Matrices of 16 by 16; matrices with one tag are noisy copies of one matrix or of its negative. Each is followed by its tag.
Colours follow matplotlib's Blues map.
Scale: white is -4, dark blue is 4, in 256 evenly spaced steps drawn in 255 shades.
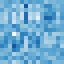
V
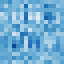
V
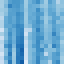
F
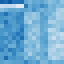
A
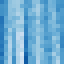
F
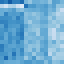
A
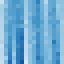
F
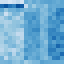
A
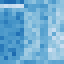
A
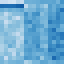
A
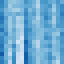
F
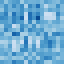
V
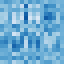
V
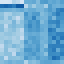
A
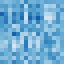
V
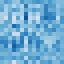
V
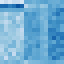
A
